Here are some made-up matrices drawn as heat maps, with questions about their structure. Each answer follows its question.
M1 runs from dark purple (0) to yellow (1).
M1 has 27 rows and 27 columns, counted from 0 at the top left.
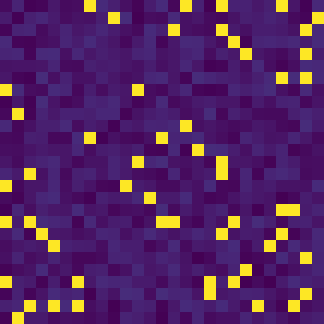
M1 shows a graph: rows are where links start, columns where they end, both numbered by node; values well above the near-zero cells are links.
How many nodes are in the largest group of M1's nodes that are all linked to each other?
3
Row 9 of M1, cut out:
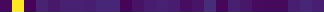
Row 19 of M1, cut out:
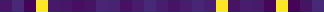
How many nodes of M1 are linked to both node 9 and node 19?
0
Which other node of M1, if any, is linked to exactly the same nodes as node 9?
node 26
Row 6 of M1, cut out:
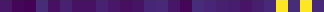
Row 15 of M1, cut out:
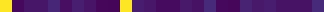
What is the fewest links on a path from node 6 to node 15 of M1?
3
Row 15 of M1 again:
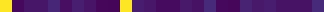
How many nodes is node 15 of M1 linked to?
2
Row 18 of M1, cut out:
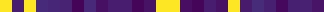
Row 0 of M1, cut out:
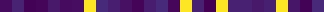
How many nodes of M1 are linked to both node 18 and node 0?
0
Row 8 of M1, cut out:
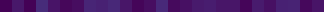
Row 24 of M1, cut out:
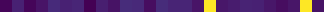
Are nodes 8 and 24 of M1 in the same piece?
no
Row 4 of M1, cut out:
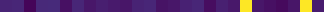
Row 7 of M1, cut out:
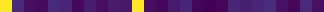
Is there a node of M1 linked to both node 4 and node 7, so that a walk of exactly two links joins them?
no
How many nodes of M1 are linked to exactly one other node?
8
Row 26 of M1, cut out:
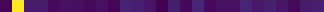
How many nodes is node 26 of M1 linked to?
1
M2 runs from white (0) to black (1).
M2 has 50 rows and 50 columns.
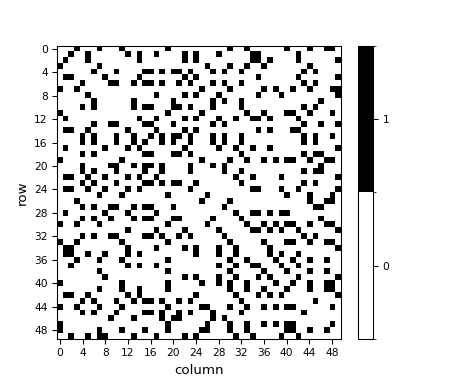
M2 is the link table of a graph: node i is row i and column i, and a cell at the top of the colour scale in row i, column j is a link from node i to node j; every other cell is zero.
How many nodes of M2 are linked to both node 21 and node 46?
2
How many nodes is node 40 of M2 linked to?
12
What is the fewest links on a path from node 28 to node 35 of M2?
1
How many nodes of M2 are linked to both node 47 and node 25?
4
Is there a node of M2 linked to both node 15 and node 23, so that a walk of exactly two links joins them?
yes
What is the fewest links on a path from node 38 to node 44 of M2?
1
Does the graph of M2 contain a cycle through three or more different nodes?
yes
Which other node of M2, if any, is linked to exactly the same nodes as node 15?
none
